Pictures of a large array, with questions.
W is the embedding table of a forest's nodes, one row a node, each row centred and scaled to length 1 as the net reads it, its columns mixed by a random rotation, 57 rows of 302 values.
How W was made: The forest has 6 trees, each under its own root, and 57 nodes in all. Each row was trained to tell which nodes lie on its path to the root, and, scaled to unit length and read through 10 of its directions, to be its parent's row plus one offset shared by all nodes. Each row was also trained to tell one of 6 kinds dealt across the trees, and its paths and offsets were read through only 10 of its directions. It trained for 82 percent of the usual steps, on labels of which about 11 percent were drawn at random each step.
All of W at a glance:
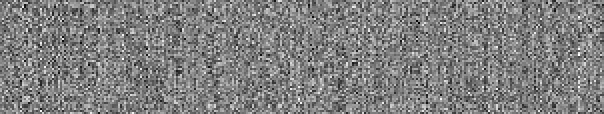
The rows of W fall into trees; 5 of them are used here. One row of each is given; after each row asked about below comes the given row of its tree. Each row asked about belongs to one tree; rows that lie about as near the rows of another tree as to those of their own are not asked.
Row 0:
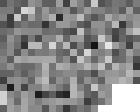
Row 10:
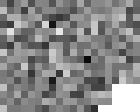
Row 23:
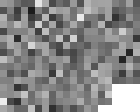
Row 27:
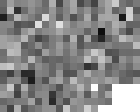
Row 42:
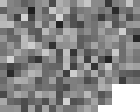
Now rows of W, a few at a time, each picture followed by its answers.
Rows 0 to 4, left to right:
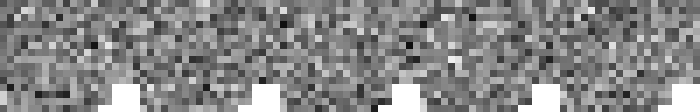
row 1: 42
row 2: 0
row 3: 23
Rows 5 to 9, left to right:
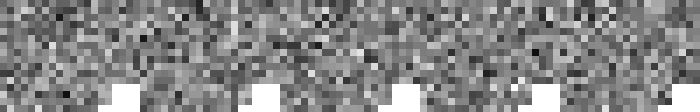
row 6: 10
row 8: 23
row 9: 27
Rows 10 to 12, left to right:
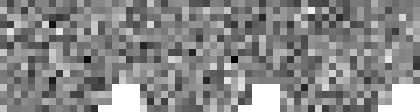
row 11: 23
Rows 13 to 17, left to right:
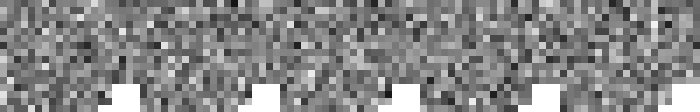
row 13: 0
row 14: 42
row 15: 42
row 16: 42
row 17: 10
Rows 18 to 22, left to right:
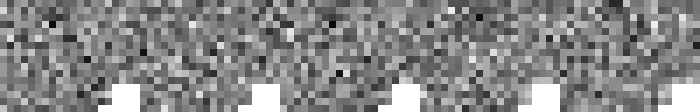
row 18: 10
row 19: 23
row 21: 10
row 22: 10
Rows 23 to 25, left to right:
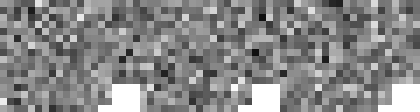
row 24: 23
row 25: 10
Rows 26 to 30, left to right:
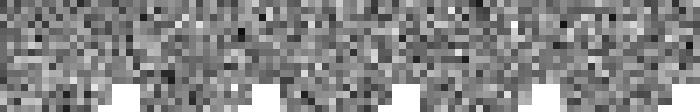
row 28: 42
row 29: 10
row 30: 23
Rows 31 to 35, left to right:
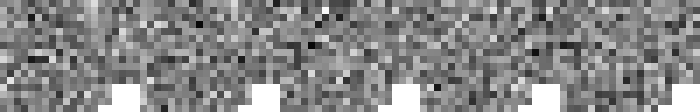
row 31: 10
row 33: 10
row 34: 23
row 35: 0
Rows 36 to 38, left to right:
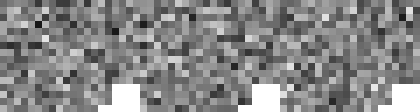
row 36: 10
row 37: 23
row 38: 23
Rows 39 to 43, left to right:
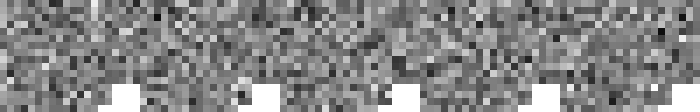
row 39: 10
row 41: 27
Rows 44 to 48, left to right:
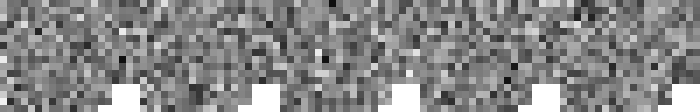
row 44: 0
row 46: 0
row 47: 42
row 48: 27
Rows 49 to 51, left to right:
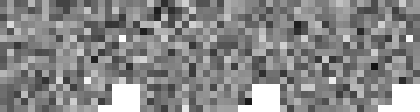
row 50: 27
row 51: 42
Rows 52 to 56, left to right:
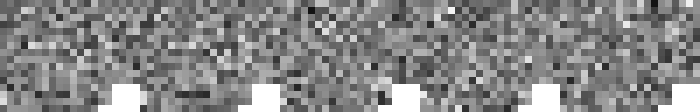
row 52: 0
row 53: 0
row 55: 10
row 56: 42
